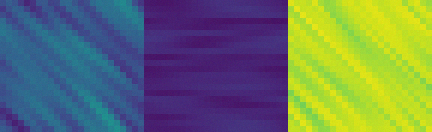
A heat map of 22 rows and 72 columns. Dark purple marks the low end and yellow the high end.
It is made of 1 by 3 panels. Panel 1,1: low, slanting down to the right. Panel 1,2: very low, streaked across, faint in contrast. Panel 1,3: very high, slanting down to the right, faint in contrast.
